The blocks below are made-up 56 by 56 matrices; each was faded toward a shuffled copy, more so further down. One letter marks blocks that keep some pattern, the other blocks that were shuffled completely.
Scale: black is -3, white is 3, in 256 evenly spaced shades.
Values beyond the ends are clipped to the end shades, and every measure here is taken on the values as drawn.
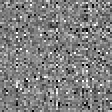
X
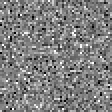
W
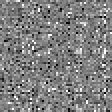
X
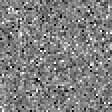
W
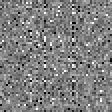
X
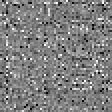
X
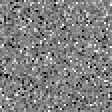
W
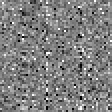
X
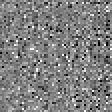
X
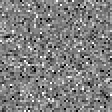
W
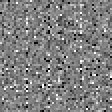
X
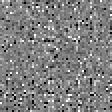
X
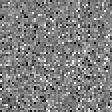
X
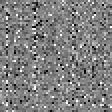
X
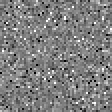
W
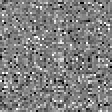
X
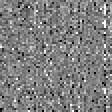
X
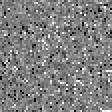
W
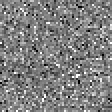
W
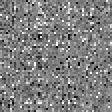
X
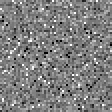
W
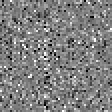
X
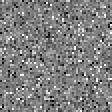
W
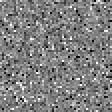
W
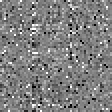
X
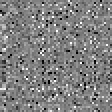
X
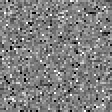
W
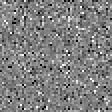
X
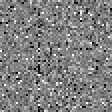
X
